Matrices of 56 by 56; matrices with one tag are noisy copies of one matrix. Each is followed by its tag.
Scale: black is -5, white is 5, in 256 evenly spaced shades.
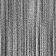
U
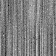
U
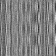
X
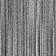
U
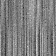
U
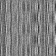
X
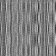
X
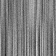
U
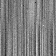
U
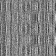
X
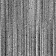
U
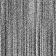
U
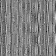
X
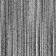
U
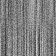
U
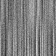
U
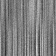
U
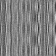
X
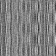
X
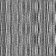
X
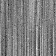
U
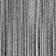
U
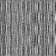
X
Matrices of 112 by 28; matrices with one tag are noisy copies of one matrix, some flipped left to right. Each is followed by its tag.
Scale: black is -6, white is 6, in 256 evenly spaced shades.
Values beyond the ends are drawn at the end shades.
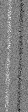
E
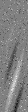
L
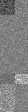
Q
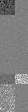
Q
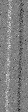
E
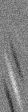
L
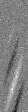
L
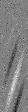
L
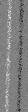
E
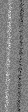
E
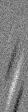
L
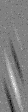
L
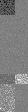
Q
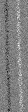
E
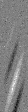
L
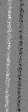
E
